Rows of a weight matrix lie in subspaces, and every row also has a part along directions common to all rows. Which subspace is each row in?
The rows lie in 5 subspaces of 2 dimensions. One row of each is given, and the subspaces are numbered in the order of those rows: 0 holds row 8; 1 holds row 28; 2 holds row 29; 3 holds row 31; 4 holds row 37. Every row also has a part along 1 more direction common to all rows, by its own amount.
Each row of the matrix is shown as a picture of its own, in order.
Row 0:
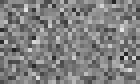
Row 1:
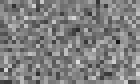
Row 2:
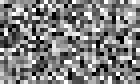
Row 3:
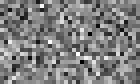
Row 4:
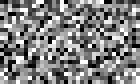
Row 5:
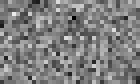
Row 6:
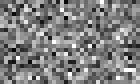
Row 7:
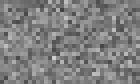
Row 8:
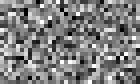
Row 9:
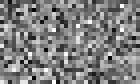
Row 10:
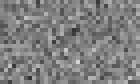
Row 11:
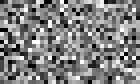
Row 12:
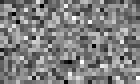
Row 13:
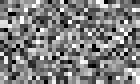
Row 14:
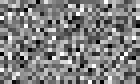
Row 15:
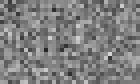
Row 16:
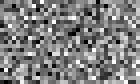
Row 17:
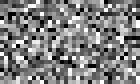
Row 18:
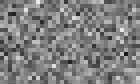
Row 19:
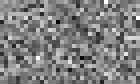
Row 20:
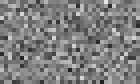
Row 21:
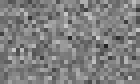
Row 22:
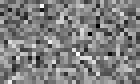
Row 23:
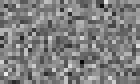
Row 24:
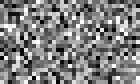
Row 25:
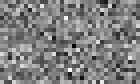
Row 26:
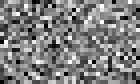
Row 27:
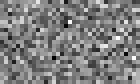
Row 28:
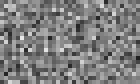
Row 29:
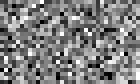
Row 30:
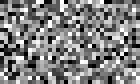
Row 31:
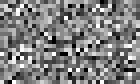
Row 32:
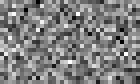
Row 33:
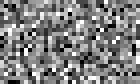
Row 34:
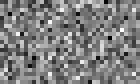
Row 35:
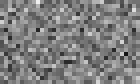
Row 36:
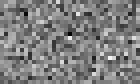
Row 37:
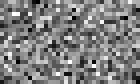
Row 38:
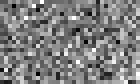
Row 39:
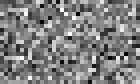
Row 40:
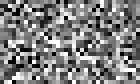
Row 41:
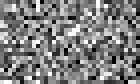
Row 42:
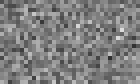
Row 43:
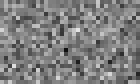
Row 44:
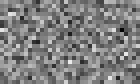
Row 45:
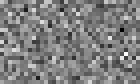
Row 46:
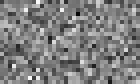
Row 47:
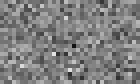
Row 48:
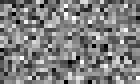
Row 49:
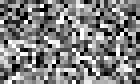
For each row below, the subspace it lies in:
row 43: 2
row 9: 1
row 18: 1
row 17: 3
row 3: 3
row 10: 2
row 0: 4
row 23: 1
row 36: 0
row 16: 2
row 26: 4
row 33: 1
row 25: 3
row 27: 0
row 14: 3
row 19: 3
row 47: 3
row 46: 2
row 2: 0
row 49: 3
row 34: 4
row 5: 4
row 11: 4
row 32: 1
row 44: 2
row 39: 0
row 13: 0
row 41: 2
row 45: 4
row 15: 1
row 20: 3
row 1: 2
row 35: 1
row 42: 1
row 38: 2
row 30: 4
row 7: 0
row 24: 1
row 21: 0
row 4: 4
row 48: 0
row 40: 3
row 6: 3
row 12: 0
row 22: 3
